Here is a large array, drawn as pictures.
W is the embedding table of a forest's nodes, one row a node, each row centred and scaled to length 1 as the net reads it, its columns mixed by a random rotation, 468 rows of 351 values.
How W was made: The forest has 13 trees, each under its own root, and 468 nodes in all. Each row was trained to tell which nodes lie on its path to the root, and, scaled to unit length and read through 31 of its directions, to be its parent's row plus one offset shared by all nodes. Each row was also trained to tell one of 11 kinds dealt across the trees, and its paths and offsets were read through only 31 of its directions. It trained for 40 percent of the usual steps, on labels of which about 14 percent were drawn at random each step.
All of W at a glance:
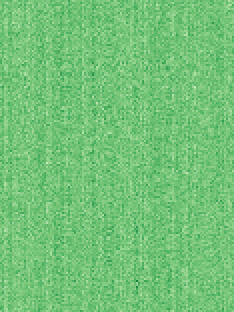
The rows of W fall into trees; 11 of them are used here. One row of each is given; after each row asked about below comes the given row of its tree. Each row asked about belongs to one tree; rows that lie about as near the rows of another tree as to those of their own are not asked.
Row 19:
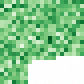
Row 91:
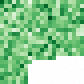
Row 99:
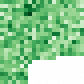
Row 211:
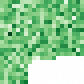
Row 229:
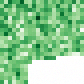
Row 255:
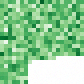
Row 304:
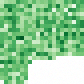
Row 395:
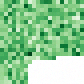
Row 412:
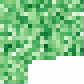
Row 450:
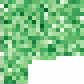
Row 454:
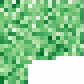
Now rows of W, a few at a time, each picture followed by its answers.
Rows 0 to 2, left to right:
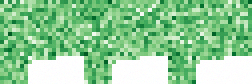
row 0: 304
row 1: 395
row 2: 412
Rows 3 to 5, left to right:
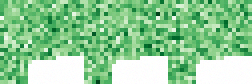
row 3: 412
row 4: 211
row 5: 255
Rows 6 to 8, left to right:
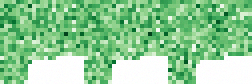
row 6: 304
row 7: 304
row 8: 412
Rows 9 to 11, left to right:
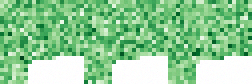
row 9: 304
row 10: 454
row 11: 395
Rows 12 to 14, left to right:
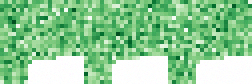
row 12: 395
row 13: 255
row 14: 211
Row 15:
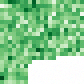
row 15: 229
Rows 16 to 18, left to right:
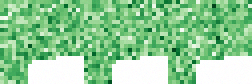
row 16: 255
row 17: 91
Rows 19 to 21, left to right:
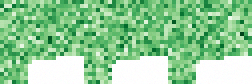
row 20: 211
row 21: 91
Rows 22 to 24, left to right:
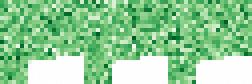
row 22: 395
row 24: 255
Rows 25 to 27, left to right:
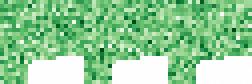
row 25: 19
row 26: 395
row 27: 91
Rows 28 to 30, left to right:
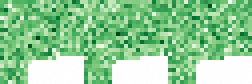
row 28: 19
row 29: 211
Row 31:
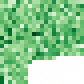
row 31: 454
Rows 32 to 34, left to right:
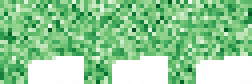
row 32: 211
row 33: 211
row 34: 211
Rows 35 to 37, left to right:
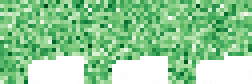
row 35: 211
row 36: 450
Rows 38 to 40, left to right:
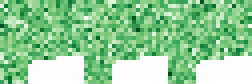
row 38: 450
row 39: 91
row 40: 211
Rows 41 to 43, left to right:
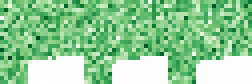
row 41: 19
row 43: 91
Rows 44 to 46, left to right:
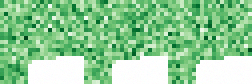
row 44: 211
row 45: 229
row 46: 99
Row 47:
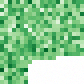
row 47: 450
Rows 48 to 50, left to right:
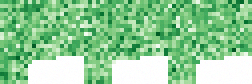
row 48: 395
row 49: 19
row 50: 304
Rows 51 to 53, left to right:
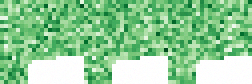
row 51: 211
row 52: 99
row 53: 229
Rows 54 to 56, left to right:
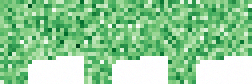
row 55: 450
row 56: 99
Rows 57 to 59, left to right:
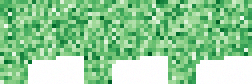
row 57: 255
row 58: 19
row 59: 91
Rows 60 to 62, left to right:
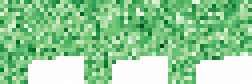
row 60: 450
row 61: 91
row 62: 91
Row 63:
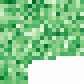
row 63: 412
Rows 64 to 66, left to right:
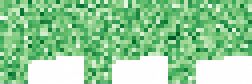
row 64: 450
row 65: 19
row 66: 19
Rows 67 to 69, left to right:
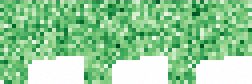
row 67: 211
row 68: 304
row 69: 99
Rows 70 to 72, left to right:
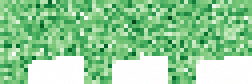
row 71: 412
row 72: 395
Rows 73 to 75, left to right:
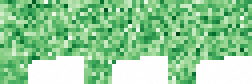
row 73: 91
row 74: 450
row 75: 412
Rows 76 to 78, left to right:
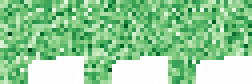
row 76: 229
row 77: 450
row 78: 450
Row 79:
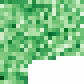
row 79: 229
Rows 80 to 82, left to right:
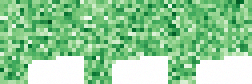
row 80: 450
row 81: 211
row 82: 304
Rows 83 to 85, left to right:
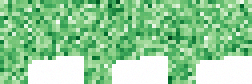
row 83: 304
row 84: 19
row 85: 454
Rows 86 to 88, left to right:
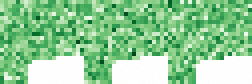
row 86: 91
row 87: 99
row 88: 99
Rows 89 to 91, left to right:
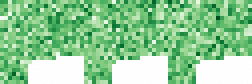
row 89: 211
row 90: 99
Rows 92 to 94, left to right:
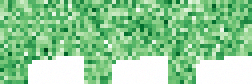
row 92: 91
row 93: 412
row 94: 211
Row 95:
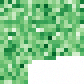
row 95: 229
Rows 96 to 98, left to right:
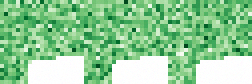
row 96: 412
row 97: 450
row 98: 255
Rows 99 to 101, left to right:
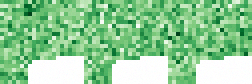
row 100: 450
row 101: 454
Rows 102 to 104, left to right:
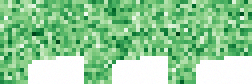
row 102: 211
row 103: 450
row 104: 211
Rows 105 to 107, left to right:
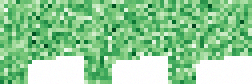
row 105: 450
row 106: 99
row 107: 91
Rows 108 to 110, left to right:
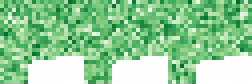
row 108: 255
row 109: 99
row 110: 412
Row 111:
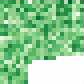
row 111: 412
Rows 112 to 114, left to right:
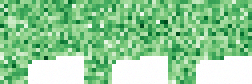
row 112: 450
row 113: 19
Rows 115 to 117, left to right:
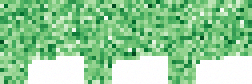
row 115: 304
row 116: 304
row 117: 454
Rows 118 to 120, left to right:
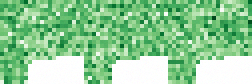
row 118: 395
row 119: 211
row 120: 412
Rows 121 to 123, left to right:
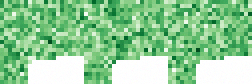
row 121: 395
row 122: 450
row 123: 450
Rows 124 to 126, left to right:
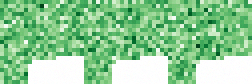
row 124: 255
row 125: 304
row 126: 450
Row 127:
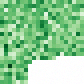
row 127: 450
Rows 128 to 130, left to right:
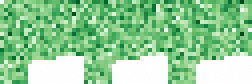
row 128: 19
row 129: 229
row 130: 19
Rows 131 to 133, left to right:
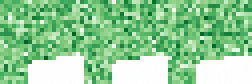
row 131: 91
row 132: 412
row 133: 412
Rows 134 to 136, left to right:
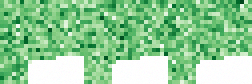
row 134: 229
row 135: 19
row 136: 304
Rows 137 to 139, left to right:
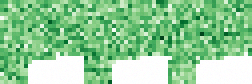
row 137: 412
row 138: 19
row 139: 304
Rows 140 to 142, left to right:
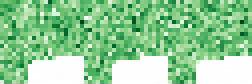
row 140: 91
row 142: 211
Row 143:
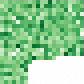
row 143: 91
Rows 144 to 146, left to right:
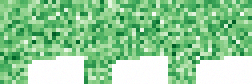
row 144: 395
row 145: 91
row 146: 412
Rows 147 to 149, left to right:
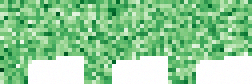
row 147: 412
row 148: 255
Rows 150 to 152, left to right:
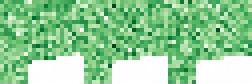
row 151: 304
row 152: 19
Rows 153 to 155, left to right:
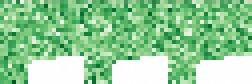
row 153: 211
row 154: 450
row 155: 454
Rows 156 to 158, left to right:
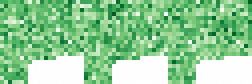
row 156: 99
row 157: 91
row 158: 412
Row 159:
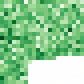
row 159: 454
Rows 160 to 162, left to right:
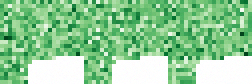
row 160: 255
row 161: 304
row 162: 19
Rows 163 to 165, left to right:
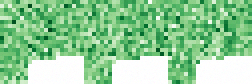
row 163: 304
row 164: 412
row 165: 211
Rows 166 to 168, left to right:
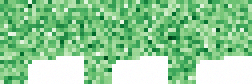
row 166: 99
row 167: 19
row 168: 304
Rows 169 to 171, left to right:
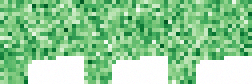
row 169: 229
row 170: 412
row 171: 412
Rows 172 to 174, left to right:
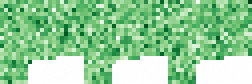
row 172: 450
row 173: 99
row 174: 412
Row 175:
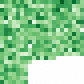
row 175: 19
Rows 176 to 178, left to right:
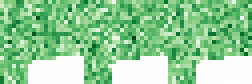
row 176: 229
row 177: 412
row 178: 412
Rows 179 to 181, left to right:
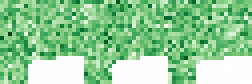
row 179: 304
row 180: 211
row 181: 395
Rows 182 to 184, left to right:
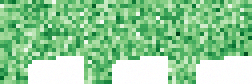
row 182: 412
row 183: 91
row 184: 454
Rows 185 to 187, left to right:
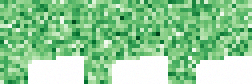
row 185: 211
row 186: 19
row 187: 99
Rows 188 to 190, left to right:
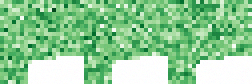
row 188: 19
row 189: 19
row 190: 412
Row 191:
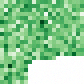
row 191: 450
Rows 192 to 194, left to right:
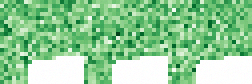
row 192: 304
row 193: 255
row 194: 450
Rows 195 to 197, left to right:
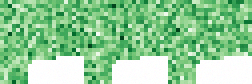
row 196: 99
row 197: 304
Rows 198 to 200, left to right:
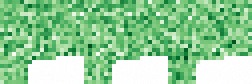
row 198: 412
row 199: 412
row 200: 395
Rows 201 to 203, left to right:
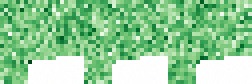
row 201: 450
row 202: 454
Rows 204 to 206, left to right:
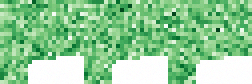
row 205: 211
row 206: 450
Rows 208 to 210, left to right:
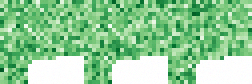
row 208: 450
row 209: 450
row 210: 99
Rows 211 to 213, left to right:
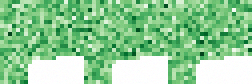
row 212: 454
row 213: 99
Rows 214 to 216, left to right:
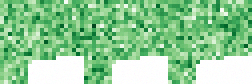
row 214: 412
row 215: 19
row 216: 91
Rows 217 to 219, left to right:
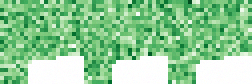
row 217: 19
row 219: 229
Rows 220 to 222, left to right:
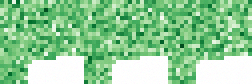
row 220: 450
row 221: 395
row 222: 229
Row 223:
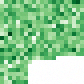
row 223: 19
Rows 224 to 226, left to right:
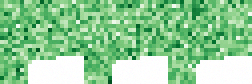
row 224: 229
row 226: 19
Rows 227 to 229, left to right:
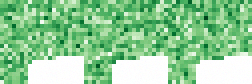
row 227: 91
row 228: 91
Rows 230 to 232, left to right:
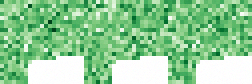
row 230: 412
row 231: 91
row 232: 412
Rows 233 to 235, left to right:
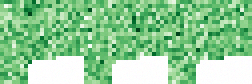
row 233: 255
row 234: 91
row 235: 229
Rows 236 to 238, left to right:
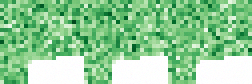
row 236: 211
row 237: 304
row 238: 412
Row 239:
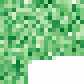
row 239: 91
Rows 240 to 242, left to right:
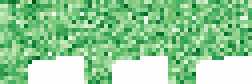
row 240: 91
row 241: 211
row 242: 99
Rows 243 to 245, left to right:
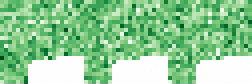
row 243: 91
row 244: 229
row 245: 91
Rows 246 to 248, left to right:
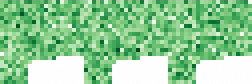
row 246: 450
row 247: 450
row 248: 450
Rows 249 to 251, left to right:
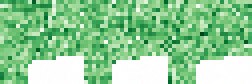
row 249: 229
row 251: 454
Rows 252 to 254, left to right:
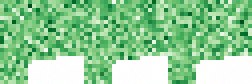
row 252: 304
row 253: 99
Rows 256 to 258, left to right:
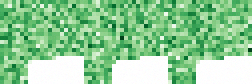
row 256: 19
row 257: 99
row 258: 99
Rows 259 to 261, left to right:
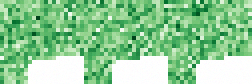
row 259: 304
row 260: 229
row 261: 99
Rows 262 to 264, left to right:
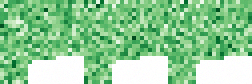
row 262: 450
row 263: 454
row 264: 454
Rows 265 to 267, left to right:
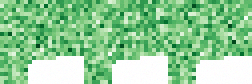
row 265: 211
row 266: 211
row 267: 395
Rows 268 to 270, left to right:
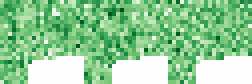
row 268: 91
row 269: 304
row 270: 304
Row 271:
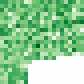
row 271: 211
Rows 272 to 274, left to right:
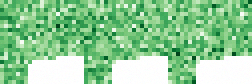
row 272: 19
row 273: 19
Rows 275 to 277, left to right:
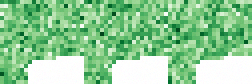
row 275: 211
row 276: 211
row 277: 454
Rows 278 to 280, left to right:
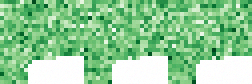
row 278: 211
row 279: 19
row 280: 91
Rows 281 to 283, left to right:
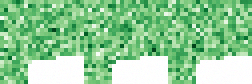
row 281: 229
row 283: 304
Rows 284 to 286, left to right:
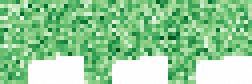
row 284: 211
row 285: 304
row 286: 304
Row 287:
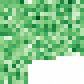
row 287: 412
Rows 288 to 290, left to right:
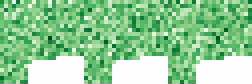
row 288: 454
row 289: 91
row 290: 412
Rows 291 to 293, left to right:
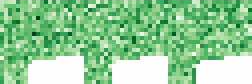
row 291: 304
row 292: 19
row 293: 91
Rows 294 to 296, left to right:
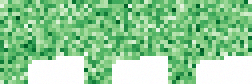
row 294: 304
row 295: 450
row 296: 99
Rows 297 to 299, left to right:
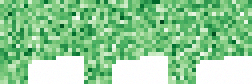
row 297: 395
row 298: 19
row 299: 412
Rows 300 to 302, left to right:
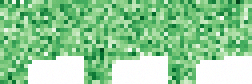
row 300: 450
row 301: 395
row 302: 395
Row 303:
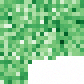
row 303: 211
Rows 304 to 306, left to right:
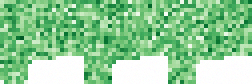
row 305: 91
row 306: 19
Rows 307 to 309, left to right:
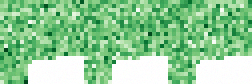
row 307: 412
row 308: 304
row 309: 229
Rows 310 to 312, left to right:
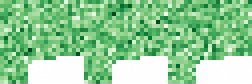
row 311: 211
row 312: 229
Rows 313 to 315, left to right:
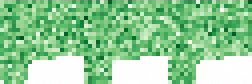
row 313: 304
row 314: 395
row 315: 412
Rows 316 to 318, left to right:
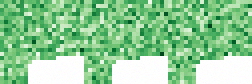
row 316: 229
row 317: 450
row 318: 454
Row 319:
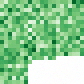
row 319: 304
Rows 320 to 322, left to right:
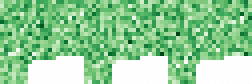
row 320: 304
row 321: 395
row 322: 19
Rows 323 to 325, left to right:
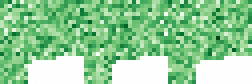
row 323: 255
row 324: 91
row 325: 454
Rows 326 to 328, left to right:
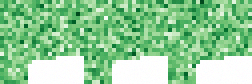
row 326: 91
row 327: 19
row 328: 412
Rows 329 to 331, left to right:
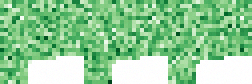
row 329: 19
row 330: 19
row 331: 412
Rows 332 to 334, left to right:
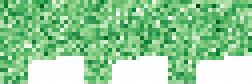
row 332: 412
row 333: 454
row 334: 412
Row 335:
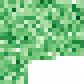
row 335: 91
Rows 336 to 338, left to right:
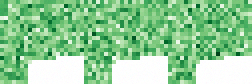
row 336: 99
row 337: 304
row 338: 450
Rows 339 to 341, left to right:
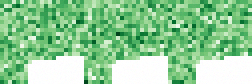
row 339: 19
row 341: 211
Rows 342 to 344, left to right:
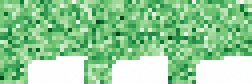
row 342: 229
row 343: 304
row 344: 454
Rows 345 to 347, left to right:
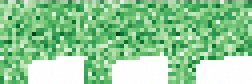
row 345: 211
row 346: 211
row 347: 229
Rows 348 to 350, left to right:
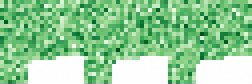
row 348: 454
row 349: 255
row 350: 450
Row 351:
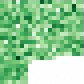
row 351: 395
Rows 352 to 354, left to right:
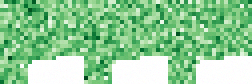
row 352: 19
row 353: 91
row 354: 304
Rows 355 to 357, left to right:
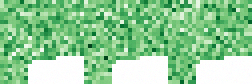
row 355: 412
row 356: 19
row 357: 91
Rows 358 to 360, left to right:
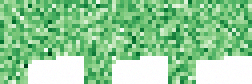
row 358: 304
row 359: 412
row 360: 19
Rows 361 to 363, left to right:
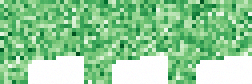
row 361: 19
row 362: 229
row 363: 91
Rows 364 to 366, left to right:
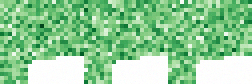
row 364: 211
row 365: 454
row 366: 19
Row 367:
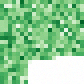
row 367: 19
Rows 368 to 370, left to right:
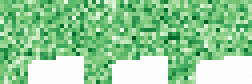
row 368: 412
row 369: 91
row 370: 304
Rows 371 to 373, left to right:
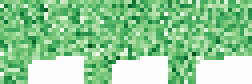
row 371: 450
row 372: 91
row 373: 395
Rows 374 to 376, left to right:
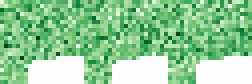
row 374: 19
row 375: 454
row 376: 454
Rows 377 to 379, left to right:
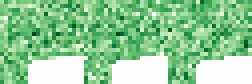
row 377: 255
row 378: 91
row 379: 412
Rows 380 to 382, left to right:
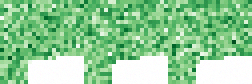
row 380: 19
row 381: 91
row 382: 412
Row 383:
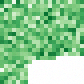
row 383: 454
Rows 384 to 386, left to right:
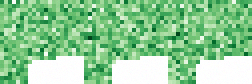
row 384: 450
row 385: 255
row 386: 255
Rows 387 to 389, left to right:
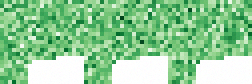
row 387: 19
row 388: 450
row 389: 450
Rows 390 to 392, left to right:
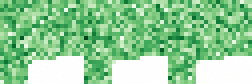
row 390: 395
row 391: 454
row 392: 91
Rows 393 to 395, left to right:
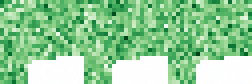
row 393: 211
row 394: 255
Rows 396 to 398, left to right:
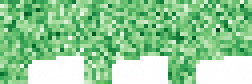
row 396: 304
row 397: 304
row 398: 211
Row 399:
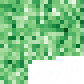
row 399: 91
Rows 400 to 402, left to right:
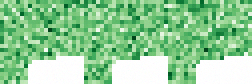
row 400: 304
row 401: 229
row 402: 229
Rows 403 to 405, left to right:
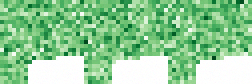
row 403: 412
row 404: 304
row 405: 304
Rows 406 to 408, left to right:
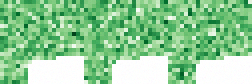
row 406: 19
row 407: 229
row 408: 450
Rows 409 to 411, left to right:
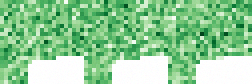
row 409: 412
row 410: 229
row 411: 255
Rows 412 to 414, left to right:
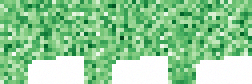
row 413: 99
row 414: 91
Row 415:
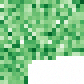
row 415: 229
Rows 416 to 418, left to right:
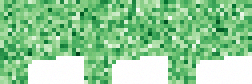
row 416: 395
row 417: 229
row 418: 412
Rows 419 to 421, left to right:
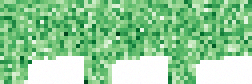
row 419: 304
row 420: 19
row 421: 229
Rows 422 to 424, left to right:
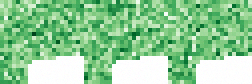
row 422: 211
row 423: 229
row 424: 99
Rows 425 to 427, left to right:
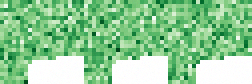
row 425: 19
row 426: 304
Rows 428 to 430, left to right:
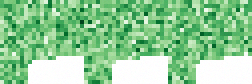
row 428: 91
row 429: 211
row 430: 229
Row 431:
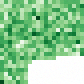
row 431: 19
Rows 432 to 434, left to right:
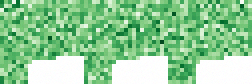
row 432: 454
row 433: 91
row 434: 99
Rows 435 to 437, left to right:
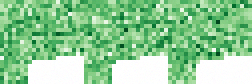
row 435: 412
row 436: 91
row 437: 304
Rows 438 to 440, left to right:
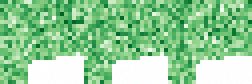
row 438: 211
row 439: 412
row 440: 229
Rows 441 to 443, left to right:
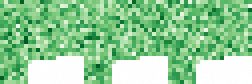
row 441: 229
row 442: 91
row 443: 99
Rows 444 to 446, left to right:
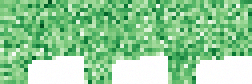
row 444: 91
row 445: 304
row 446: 395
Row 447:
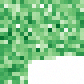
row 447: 19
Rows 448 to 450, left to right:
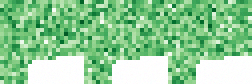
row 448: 229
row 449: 450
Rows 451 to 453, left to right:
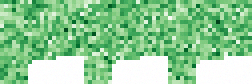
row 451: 91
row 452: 304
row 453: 412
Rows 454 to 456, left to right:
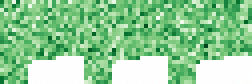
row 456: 211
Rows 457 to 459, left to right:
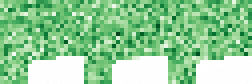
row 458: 255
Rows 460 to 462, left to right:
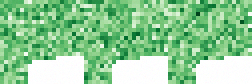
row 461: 454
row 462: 211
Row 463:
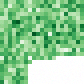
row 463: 412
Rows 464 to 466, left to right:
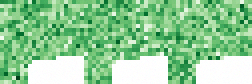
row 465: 229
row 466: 91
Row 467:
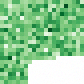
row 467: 211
